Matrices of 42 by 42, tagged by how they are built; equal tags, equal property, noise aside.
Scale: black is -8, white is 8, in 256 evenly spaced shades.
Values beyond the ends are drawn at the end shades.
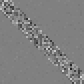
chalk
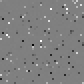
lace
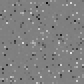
lace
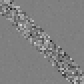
chalk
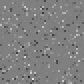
lace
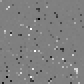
lace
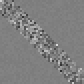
chalk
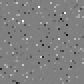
lace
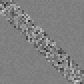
chalk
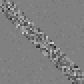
chalk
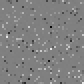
lace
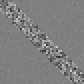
chalk
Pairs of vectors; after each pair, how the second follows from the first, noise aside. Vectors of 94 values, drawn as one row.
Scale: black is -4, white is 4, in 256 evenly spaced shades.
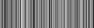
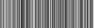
negated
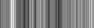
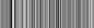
sign-scrambled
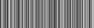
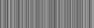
shrunk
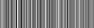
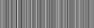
shrunk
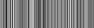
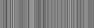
shrunk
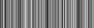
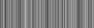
shrunk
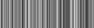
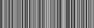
sign-scrambled
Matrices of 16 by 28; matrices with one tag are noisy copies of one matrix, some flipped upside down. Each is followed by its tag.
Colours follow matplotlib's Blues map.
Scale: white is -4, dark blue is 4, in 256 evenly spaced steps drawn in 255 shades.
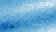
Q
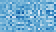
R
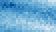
Q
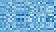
R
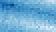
Q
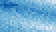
Q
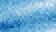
Q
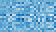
R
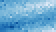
Q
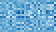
R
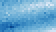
Q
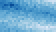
Q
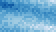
Q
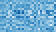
R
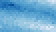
Q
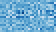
R
